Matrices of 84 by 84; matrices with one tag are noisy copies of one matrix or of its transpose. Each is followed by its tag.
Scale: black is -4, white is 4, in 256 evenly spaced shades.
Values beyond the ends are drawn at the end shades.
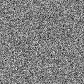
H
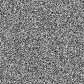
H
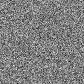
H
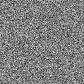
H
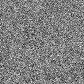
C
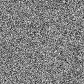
C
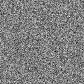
H
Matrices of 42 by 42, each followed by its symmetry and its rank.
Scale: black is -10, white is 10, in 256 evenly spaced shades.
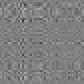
neither, rank three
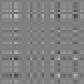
symmetric, rank one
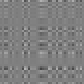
neither, rank one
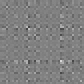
symmetric, rank three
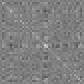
symmetric, rank five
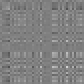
symmetric, rank two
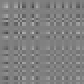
symmetric, rank one
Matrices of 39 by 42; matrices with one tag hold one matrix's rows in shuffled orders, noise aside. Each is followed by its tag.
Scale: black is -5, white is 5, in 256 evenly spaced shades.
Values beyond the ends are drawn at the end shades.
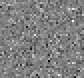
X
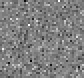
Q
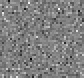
Q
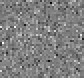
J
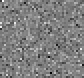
J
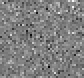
X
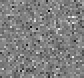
X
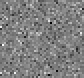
J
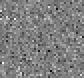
J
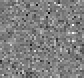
X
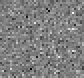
X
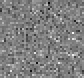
X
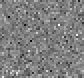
Q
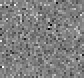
J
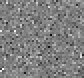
J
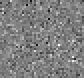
X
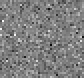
J
